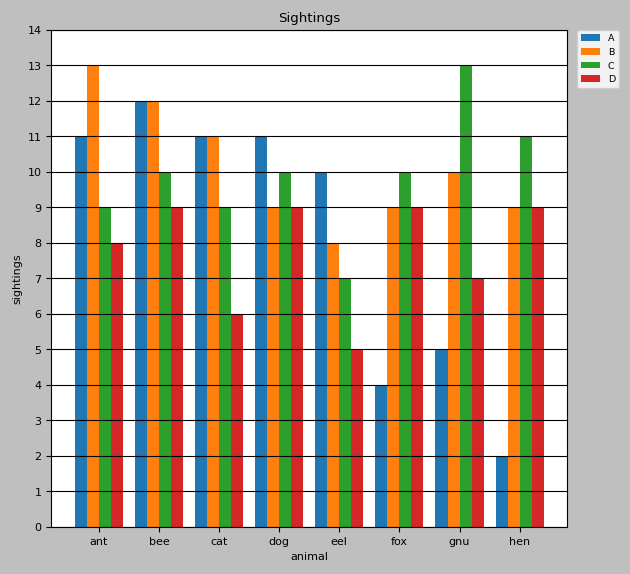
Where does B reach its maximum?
ant
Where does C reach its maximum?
gnu
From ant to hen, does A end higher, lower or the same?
lower
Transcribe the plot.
Title: Sightings
x-axis: animal, ticks ant bee cat dog eel fox gnu hen
y-axis: sightings, ticks 0 1 2 3 4 5 6 7 8 9 10 11 12 13 14
Legend: A, B, C, D
Values:
A: 11 12 11 11 10 4 5 2
B: 13 12 11 9 8 9 10 9
C: 9 10 9 10 7 10 13 11
D: 8 9 6 9 5 9 7 9
